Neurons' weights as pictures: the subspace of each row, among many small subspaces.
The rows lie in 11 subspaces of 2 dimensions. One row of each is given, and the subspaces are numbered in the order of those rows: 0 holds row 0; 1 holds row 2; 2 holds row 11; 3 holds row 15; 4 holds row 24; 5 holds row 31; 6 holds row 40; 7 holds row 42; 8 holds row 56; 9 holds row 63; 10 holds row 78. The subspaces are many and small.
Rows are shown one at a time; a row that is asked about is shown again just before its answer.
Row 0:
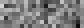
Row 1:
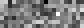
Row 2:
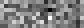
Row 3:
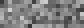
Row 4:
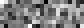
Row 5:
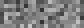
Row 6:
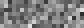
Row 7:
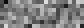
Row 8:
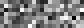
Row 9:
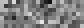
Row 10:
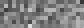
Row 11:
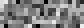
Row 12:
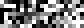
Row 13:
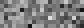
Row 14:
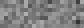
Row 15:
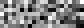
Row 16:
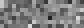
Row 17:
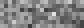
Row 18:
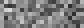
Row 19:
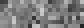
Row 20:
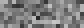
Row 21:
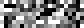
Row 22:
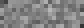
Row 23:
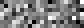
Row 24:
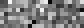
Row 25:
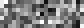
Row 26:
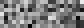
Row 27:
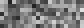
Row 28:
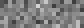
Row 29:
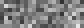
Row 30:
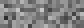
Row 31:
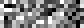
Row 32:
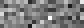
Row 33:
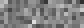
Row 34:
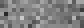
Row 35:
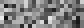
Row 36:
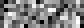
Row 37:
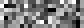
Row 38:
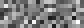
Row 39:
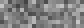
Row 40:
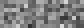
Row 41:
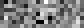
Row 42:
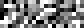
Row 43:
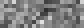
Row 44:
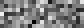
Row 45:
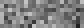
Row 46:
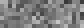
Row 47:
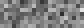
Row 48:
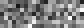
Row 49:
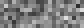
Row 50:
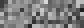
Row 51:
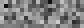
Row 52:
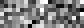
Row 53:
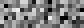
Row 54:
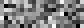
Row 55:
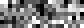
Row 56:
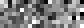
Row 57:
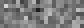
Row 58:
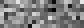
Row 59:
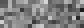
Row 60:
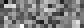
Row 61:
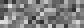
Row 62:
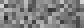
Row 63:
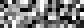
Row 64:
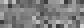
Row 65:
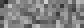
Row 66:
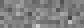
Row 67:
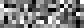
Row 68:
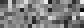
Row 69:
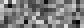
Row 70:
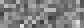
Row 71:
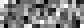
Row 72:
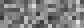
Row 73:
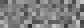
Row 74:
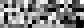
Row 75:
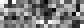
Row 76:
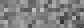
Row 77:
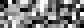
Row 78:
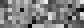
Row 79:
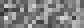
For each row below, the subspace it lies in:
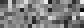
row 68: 8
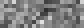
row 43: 1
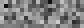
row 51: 9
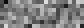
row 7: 2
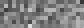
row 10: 3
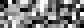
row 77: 9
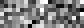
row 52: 4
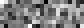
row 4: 2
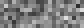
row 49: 9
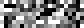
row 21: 5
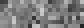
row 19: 7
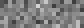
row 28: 1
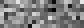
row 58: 1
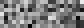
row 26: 3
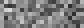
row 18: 5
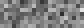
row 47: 9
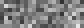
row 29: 10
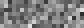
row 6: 10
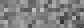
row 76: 6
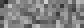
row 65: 2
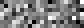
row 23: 7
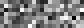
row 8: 6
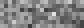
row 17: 3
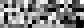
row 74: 3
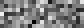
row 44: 4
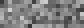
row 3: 10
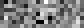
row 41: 1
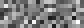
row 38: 7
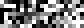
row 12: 10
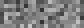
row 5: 4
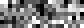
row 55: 7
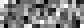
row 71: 2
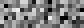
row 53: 9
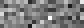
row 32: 1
